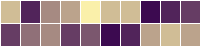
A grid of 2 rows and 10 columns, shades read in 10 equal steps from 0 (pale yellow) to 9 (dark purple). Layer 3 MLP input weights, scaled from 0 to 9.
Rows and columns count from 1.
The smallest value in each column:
2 5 4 3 0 2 2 3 2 3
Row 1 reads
2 8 4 3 0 2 2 9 8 7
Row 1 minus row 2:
-5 3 0 -4 -6 -7 -6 6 6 4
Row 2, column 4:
7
